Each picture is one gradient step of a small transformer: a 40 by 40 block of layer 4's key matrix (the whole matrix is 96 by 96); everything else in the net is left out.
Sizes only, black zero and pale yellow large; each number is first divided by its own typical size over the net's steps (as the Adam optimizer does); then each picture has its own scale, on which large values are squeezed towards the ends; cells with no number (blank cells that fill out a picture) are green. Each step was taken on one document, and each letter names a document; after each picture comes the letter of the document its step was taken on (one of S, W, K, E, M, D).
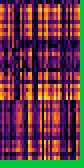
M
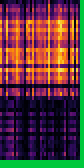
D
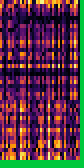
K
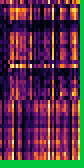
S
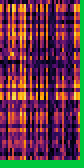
M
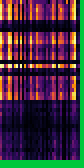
S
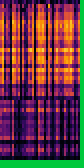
D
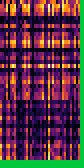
K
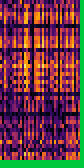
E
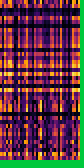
E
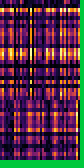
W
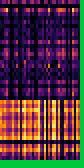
D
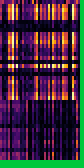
S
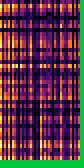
K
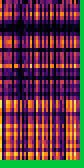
E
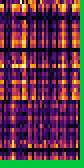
K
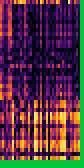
M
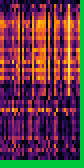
D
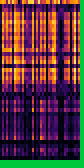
D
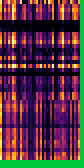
S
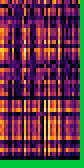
D
